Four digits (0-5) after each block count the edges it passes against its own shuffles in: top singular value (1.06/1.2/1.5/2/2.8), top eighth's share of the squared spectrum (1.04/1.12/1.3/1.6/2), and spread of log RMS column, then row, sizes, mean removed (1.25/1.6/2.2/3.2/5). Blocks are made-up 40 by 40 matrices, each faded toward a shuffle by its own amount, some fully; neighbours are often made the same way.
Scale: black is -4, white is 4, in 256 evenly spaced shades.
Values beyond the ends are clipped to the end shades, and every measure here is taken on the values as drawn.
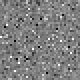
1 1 0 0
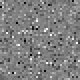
0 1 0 0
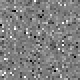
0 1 0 0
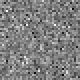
2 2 0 0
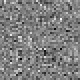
3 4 2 1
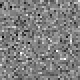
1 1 0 0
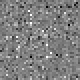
1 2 1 1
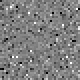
0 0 0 0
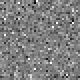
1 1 1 1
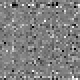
2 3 1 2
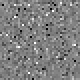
0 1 0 0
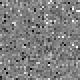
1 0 0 0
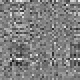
4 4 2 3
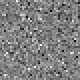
2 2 0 0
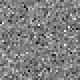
1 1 0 0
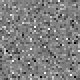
0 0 0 0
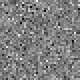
1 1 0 0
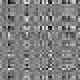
4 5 3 3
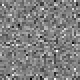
3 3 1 2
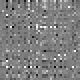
4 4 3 2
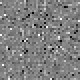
2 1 0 0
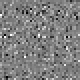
3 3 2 2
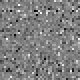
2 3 1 1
